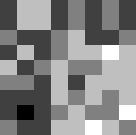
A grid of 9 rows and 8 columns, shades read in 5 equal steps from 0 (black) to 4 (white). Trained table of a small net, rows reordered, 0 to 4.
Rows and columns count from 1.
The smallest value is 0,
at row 8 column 2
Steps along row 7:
same same up down up down up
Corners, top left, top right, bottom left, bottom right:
1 1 2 2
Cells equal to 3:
24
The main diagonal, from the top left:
1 3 1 2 2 3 2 4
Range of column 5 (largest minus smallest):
2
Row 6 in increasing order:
1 1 2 2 3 3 3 3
